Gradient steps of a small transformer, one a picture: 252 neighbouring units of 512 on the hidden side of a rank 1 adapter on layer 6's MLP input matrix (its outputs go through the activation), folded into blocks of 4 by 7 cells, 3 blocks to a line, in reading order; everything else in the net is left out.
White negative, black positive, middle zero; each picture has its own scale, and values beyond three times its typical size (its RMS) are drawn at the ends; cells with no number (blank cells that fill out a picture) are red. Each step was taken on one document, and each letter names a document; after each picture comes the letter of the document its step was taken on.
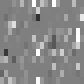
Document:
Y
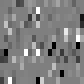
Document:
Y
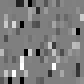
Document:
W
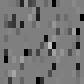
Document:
W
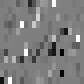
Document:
Y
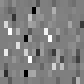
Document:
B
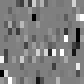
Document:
Y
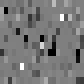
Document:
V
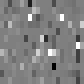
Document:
V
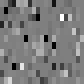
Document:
V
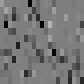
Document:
B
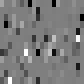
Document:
Y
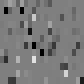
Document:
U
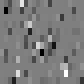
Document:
U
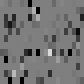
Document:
W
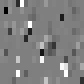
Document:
U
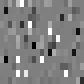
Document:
U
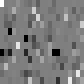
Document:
B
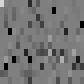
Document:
B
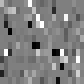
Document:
B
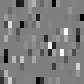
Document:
Y
